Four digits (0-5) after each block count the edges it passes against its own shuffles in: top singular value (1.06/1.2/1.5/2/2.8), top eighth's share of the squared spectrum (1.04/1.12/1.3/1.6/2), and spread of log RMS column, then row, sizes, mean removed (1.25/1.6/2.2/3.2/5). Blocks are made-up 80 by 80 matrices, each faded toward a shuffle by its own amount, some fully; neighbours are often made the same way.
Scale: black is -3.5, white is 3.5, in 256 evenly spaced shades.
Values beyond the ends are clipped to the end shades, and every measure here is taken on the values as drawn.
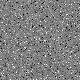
0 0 0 0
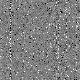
3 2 2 0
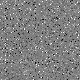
3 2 1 1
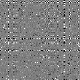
5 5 3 3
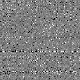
4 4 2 2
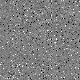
3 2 1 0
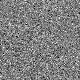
0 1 0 0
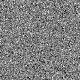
2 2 0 0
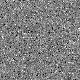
3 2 0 0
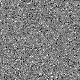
2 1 0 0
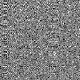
4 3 2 2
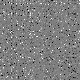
3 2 1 0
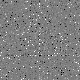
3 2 0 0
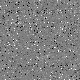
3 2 0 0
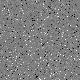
0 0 0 0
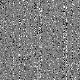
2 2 3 0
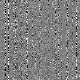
3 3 4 0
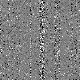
2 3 3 0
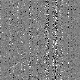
2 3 4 0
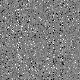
1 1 2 0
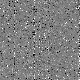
2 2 2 0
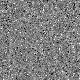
2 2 0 0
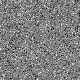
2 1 0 0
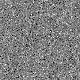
1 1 0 0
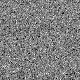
2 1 0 0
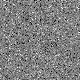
2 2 0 0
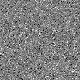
3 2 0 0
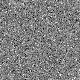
0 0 0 0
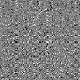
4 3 2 2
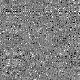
4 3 1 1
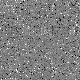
2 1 0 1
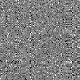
4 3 2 2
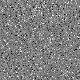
3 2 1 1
